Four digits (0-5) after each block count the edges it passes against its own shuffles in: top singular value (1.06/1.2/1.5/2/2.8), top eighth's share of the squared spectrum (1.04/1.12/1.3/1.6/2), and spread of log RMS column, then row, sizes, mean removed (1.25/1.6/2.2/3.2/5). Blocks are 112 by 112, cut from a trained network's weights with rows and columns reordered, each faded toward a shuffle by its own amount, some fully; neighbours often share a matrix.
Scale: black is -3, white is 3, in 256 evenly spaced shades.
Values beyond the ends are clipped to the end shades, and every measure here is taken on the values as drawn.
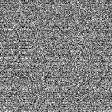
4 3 1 2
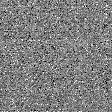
2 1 1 0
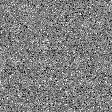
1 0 0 0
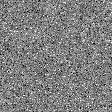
0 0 0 0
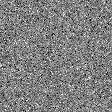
0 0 0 0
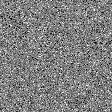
0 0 0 0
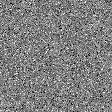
0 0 0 0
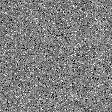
1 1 0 1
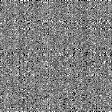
3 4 2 3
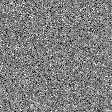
1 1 0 0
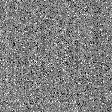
1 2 0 1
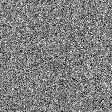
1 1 0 0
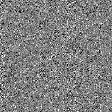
3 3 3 1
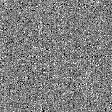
2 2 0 1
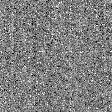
2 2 1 1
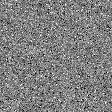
1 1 0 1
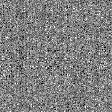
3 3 1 2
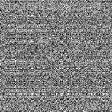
4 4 2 2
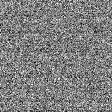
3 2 0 0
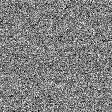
2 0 0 0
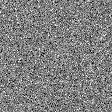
1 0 0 0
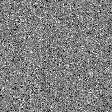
1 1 0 1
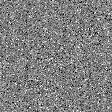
1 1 0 1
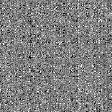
3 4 2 3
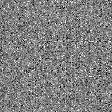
2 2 1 2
